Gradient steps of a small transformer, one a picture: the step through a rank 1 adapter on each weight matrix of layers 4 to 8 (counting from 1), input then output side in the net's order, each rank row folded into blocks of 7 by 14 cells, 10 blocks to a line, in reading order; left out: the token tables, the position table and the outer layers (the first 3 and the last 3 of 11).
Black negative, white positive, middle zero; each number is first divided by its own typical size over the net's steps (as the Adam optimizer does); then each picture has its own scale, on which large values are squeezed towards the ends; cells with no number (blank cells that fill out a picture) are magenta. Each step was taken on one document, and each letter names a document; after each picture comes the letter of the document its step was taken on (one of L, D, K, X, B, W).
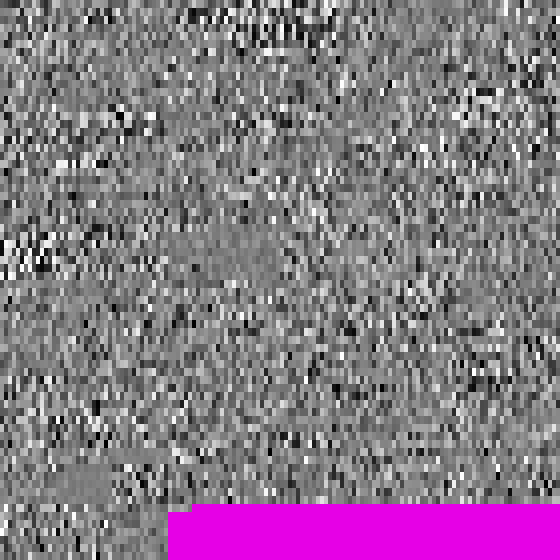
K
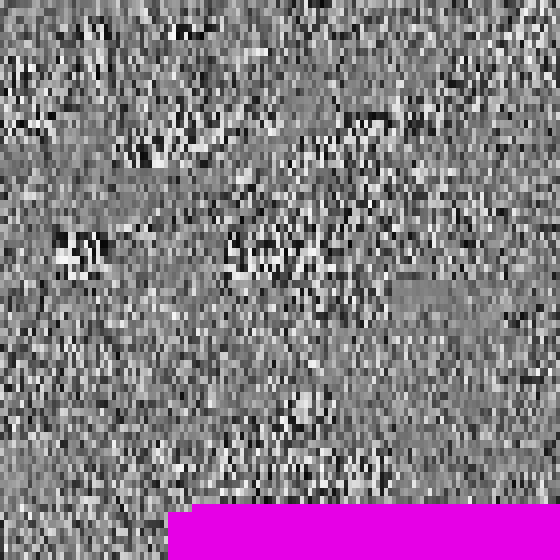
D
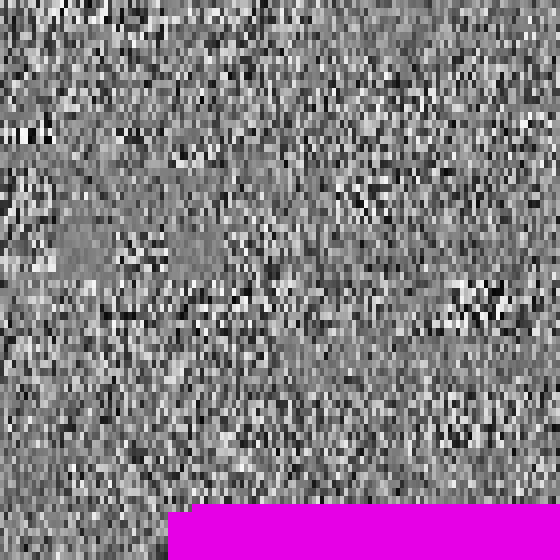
D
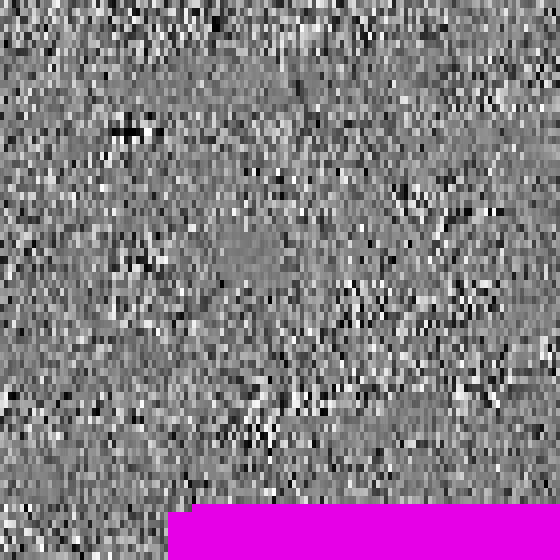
K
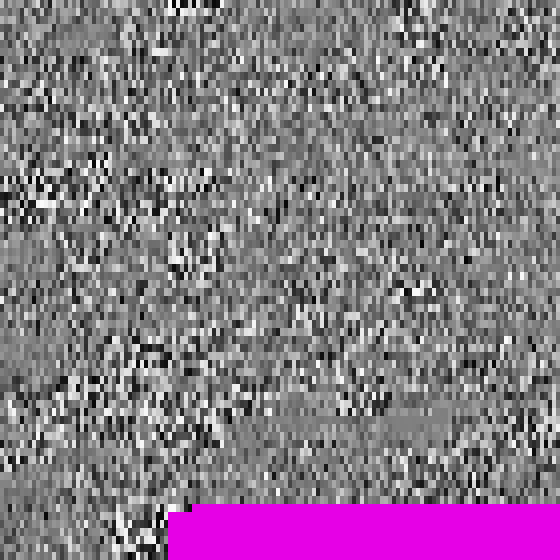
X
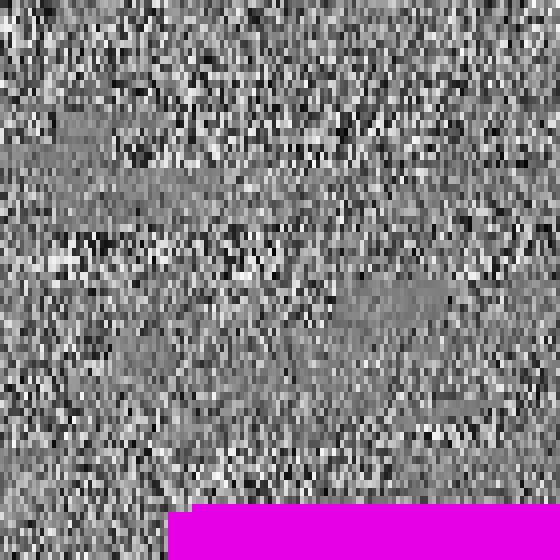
D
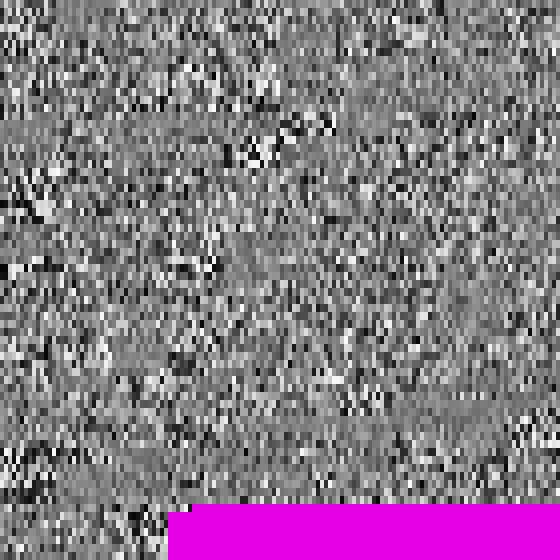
X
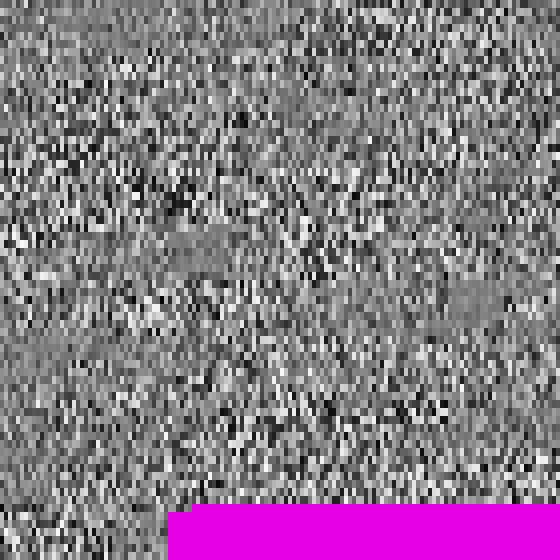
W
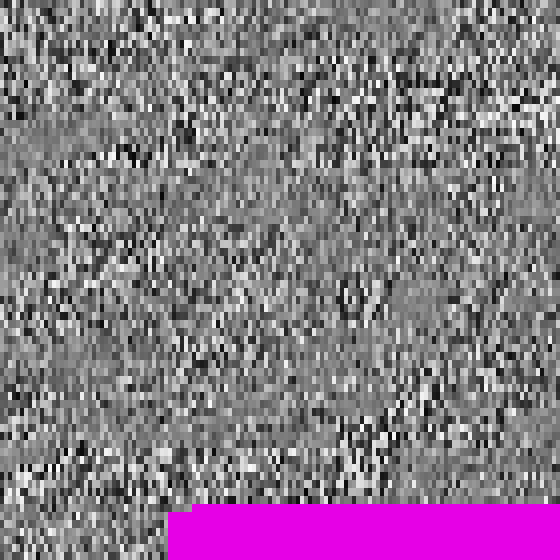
D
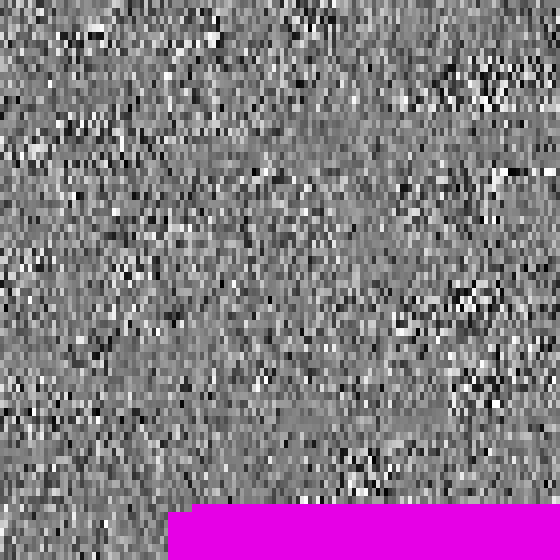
K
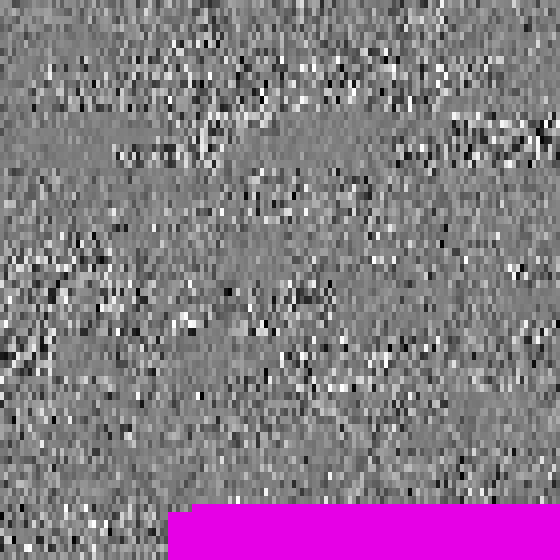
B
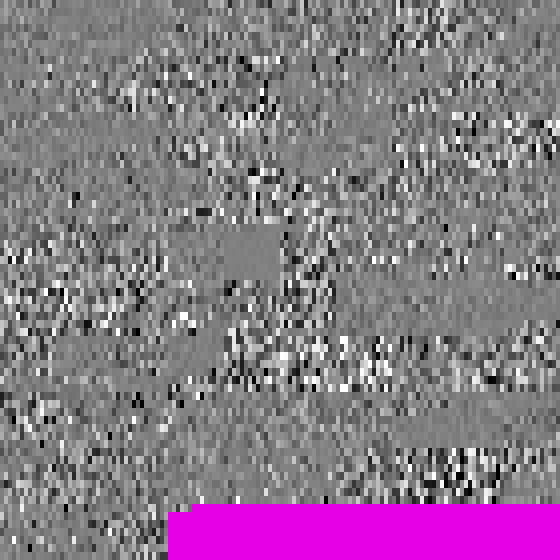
B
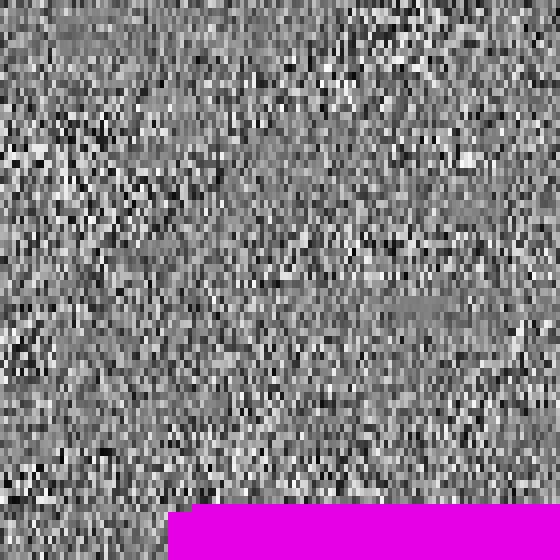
W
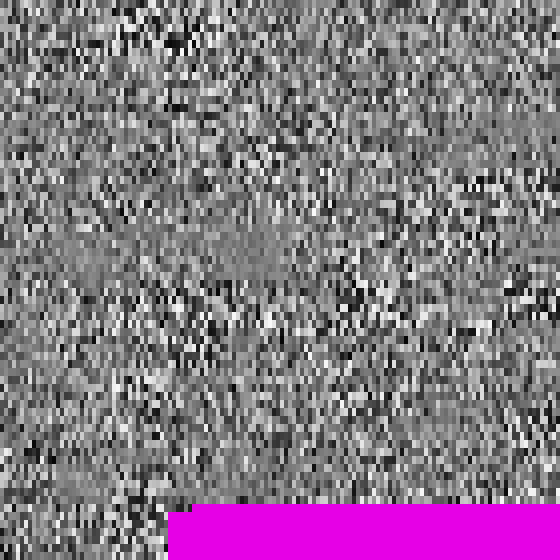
X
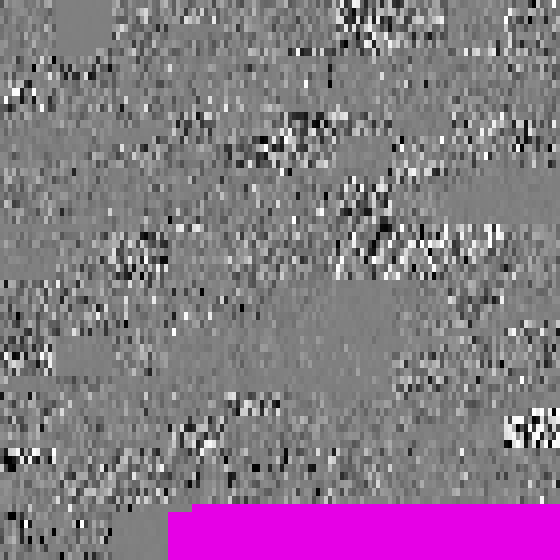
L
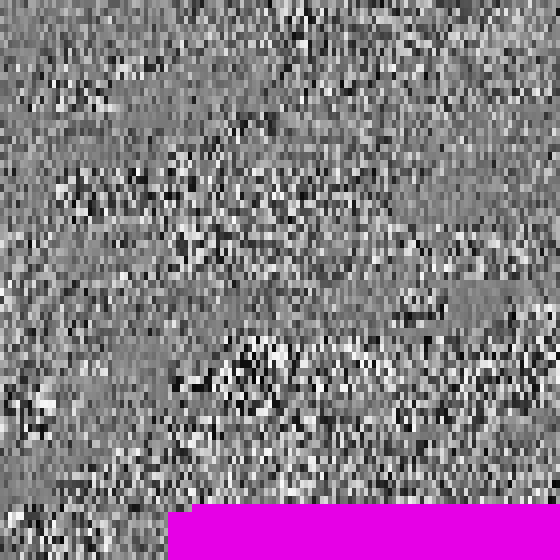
W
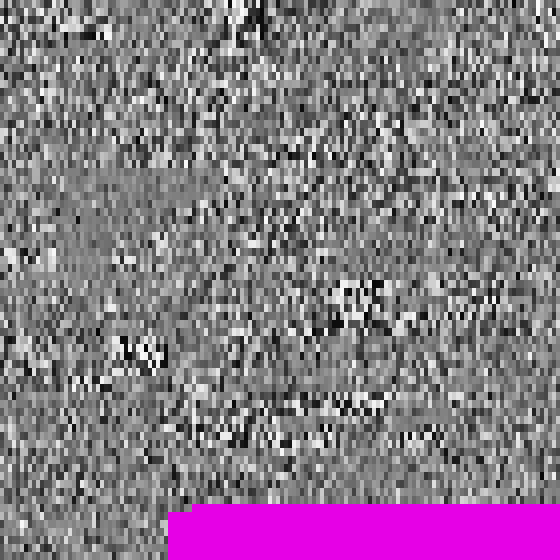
D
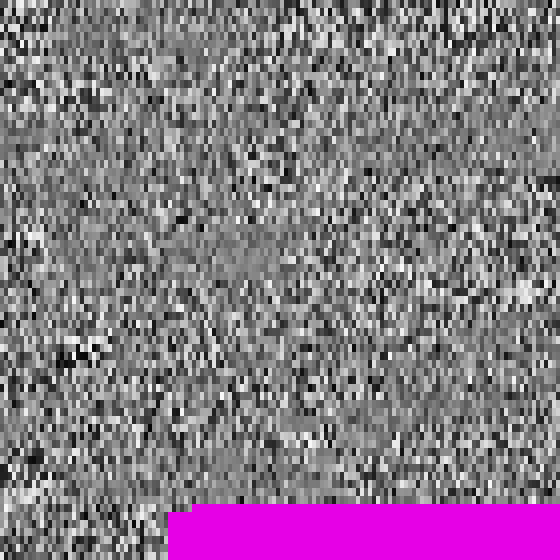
X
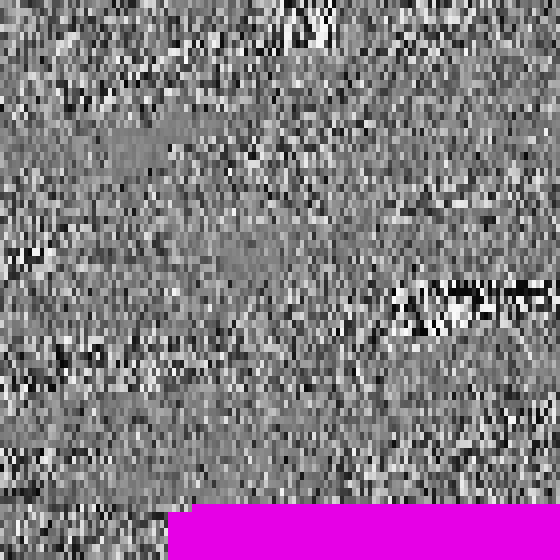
X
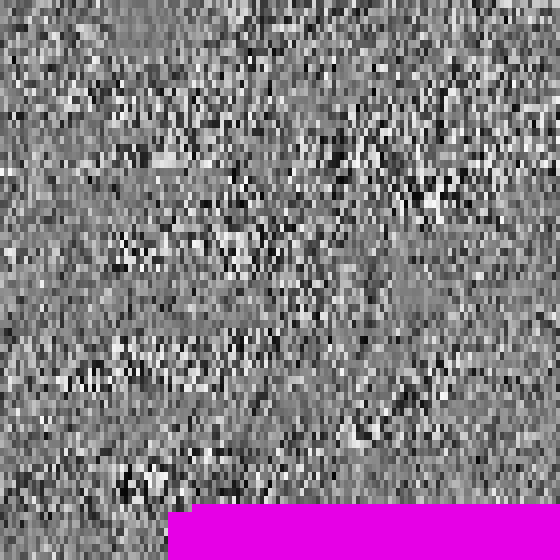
D
